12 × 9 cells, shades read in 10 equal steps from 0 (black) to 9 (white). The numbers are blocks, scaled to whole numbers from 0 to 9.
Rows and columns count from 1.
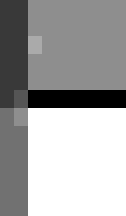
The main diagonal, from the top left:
2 2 6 5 5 0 9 9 9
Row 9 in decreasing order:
9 9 9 9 9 9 9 4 4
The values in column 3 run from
0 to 9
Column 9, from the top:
5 5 5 5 5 0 9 9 9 9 9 9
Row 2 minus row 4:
0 0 0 0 0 0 0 0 0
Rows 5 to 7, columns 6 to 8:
5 5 5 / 0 0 0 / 9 9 9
